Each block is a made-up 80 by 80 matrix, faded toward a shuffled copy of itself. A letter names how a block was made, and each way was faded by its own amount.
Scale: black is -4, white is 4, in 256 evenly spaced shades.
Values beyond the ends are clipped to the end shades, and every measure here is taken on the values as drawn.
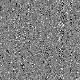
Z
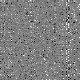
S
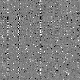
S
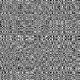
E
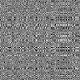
E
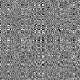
E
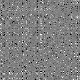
S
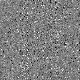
Z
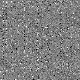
Z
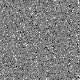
Z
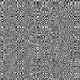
E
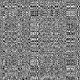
E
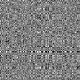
E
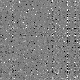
S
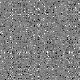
S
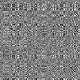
E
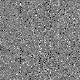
Z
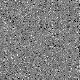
Z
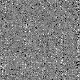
Z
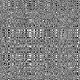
E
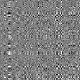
E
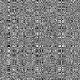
E
